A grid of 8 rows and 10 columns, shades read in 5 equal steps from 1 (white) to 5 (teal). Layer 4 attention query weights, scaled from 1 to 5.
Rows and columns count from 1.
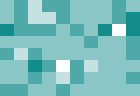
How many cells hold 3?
43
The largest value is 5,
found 5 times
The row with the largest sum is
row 3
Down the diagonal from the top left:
3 4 4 3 3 4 3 3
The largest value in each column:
5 4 5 4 4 4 4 5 4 5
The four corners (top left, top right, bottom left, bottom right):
3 3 4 3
